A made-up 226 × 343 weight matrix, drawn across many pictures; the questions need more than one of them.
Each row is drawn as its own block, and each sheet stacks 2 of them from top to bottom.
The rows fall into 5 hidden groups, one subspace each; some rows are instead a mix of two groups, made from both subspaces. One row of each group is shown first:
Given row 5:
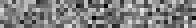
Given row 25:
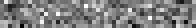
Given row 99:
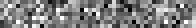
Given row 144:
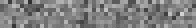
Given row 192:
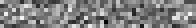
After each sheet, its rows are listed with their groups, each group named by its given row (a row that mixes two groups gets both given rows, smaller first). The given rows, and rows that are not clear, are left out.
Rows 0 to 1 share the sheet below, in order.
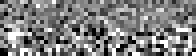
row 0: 192
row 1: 25
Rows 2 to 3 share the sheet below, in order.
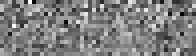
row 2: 144
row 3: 99
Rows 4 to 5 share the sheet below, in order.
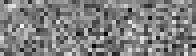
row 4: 25
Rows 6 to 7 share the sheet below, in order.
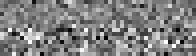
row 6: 144 and 192
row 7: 144
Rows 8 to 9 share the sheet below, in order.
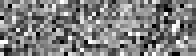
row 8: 99
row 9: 192
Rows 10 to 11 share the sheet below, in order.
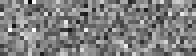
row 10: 144
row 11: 144
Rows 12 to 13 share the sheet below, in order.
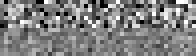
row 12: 25
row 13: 5
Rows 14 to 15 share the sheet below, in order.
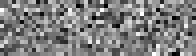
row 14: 5
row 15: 99 and 192
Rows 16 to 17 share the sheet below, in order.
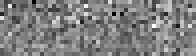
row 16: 99 and 144
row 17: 99
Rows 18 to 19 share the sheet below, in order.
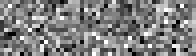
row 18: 99
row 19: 25
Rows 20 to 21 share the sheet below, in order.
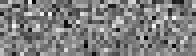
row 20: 5 and 144
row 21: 25 and 144
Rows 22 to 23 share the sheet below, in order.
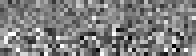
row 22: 5
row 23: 25 and 99
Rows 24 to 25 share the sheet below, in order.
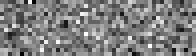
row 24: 144
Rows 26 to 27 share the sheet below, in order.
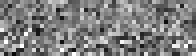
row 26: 99
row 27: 192
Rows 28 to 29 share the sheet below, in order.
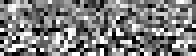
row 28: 25
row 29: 192
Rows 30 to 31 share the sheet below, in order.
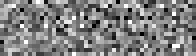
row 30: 25
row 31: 192
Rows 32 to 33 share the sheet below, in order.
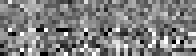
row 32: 144
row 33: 25 and 144
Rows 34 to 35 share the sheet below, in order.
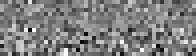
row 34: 144
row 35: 144
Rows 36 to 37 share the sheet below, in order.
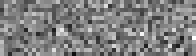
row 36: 5
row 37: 192
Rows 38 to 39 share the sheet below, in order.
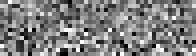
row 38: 5 and 144
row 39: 144
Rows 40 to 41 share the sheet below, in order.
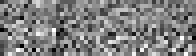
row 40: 192
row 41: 192
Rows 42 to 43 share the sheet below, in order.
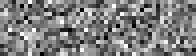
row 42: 192
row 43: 144
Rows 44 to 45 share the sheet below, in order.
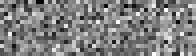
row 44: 25
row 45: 99
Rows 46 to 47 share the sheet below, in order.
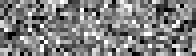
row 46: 99
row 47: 25
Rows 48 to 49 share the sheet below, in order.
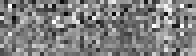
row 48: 99
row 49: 99
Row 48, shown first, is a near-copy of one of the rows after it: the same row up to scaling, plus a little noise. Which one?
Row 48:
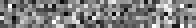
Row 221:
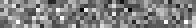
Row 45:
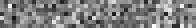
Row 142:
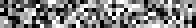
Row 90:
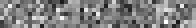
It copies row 45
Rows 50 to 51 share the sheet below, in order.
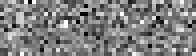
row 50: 144
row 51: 25
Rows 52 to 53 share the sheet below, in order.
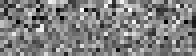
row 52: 99
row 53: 25
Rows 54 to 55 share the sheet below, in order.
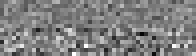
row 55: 192
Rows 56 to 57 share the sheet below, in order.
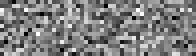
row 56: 5
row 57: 192
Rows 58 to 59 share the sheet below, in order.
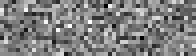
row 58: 5
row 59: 5 and 192
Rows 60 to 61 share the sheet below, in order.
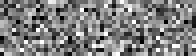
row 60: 99
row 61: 5
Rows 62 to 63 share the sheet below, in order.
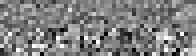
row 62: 192
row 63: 99
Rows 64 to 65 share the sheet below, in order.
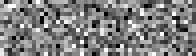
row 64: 25
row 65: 25
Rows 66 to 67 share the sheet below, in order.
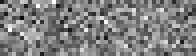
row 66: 192
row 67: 144
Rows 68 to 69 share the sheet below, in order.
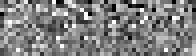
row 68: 192
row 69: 99
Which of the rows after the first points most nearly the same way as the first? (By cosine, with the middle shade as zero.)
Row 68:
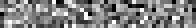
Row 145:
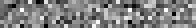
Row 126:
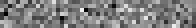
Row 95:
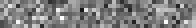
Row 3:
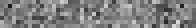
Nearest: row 126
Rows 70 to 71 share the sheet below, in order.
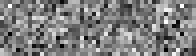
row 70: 99
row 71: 99
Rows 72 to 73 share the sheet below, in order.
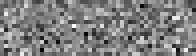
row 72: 192
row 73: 25
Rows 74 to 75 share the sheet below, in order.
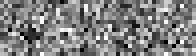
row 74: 25 and 99
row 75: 144
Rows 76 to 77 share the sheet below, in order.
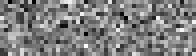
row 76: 144
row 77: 25
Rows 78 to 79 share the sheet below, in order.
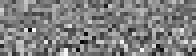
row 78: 5
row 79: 144
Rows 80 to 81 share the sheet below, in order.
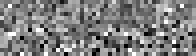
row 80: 99
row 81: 25
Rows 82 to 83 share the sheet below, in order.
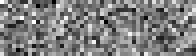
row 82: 192
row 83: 99 and 192
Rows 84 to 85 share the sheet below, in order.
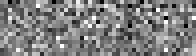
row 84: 5
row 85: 99
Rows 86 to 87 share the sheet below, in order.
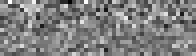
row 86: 144
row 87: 192
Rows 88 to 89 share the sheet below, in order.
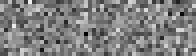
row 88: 144
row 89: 25
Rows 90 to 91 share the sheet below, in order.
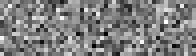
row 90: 99
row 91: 5
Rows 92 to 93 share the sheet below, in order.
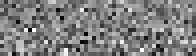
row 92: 99
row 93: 144
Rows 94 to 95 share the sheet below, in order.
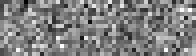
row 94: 5
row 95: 99
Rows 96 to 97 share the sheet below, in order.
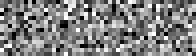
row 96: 144 and 192
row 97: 25
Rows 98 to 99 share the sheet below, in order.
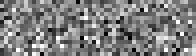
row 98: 25
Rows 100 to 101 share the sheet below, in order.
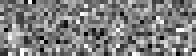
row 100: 144
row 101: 25
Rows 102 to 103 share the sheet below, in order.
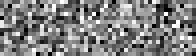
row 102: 99
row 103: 5
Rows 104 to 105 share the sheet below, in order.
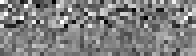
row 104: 192
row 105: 99
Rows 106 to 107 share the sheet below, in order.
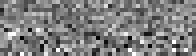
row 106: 5
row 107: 25
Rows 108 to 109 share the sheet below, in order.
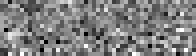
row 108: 144
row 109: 25
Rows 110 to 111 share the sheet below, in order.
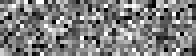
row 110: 25
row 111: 99
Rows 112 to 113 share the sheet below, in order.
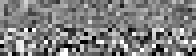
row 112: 5
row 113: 144
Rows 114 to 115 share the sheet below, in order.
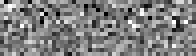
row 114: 25
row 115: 5 and 144
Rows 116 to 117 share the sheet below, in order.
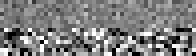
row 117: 25
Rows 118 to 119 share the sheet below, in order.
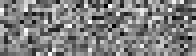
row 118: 5
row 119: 5
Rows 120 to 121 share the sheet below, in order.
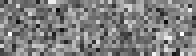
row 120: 5 and 99
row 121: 99
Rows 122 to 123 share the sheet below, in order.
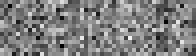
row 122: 99
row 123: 99 and 144
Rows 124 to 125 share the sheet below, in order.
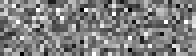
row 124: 99
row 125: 25
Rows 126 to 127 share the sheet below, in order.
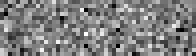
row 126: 99 and 192
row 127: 25
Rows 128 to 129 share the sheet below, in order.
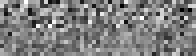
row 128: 5
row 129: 99
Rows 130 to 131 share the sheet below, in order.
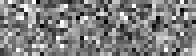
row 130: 144 and 192
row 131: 99
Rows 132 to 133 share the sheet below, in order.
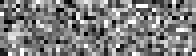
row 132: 192
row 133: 25
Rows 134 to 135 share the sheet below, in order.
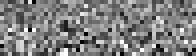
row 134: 144
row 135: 144
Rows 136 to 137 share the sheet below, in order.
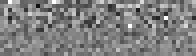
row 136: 5
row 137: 25
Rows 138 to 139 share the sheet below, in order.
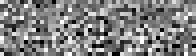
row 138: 192
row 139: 5
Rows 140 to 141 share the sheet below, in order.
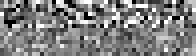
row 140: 192
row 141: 99
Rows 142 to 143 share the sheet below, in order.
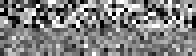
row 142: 99
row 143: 25
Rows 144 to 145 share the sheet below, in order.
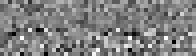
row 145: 25
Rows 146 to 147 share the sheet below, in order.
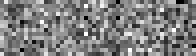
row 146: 25
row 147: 5 and 25
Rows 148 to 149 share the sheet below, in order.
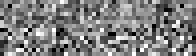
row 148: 99
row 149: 192
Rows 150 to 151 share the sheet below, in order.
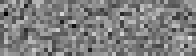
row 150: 192
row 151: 5
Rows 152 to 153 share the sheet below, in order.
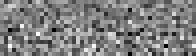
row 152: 25
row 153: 5
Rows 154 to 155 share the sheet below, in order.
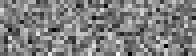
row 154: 5
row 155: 5
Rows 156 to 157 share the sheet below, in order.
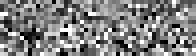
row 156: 192
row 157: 144
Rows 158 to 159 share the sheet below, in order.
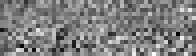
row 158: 5
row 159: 192
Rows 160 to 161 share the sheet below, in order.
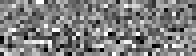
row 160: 25
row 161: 5
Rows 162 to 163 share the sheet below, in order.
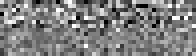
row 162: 192
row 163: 25
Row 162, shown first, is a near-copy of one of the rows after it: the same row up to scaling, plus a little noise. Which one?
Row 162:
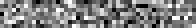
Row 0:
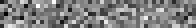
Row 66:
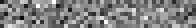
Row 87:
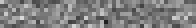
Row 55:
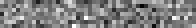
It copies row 55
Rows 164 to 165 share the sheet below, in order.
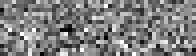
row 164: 5
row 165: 144
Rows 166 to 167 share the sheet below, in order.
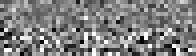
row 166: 25
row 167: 25
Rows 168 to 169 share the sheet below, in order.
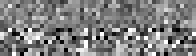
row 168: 99
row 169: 144
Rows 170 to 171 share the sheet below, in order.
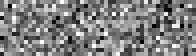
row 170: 99
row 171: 5
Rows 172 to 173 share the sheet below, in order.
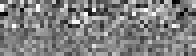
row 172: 144 and 192
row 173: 5
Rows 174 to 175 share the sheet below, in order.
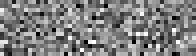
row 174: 5
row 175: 192
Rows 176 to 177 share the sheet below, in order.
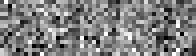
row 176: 25 and 99
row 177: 99
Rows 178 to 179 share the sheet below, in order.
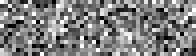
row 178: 192
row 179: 99
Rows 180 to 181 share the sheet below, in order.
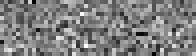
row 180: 144
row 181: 192
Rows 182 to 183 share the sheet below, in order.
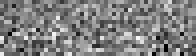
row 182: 25 and 99
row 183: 5 and 99
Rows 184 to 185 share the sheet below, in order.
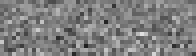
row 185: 192
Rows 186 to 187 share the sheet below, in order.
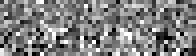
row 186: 25
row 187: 99
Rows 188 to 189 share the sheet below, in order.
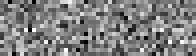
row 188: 144
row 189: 144
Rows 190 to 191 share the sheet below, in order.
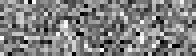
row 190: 144
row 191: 5 and 192
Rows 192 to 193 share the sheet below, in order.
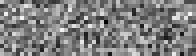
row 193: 25 and 99
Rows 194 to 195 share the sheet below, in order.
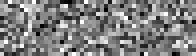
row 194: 144
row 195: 192
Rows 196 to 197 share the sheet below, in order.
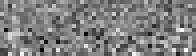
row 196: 99
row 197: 25
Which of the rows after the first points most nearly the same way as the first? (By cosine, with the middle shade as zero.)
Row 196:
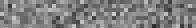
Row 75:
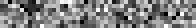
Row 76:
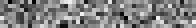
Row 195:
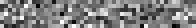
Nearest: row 195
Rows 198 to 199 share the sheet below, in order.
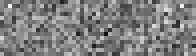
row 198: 99
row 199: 5
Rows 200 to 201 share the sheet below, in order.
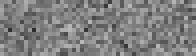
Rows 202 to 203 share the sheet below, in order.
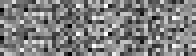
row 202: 5
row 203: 5
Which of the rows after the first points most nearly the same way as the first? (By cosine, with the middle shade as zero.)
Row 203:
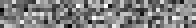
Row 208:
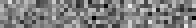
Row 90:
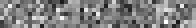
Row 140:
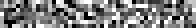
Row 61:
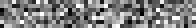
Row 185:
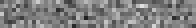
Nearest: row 61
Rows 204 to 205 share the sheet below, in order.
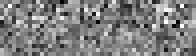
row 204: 99
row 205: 99
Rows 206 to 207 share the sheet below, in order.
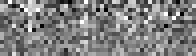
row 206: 144
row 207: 144
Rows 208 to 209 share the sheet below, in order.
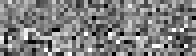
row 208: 5
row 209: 5
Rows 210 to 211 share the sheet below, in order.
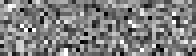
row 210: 25
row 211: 144
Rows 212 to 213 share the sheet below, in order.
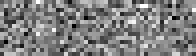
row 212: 192
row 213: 192
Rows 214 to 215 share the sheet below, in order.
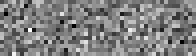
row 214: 192
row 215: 144
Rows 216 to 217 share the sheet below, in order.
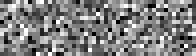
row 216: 25
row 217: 5
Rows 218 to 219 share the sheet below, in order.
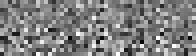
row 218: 5
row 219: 5
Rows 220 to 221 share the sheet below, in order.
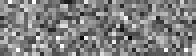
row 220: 144
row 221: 99
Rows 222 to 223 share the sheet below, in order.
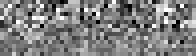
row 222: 99
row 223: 144
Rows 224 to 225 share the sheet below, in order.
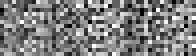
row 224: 5
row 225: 5
